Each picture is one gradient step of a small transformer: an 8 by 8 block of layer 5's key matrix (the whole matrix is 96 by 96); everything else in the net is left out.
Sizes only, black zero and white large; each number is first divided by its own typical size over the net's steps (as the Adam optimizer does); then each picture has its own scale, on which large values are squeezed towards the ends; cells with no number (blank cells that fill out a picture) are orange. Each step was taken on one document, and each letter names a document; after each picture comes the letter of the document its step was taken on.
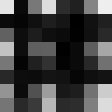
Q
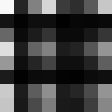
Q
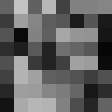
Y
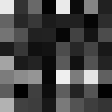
Y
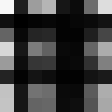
Q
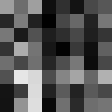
Y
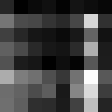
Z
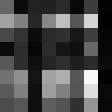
Z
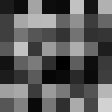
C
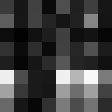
Z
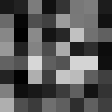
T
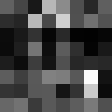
Z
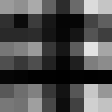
Q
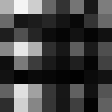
Q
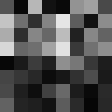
T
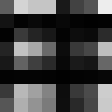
Q
